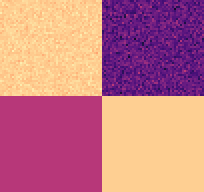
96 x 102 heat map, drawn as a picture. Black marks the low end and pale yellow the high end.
It is made of 2 by 2 panels. Panel 1,1: very high, fine-grained, faint in contrast. Panel 1,2: low, fine-grained. Panel 2,1: middling, flat. Panel 2,2: very high, flat.
